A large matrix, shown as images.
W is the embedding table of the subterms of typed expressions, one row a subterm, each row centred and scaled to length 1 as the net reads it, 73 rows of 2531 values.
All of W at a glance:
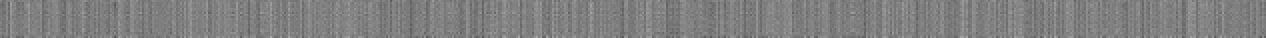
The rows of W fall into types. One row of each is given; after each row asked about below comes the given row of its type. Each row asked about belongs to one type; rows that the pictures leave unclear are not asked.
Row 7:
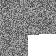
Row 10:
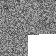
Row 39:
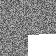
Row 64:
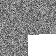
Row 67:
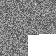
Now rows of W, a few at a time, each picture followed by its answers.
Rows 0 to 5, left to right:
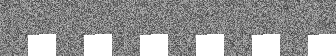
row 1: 39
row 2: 7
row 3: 64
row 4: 7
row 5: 10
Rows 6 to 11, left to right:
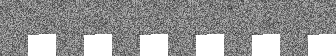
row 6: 67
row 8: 39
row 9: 39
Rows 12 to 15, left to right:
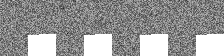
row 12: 39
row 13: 10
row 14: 64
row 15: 39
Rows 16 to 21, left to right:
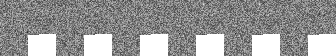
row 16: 67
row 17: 7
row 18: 39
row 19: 67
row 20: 67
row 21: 64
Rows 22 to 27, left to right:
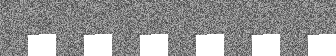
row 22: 7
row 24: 10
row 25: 39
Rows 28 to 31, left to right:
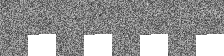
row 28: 7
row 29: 39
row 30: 67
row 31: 7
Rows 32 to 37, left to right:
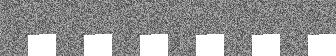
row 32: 10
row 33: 39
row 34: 10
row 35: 7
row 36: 67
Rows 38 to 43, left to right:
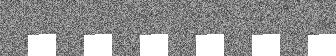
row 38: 39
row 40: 64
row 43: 10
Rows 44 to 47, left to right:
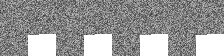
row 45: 7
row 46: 64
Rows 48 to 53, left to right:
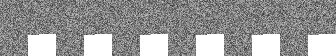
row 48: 67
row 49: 7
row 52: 64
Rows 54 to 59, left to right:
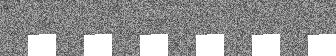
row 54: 10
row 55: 39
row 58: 67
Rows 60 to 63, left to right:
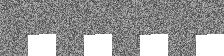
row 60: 10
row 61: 67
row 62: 39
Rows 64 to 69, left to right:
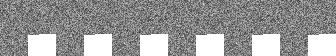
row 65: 67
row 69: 39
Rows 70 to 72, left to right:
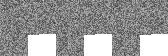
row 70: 10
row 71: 7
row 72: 7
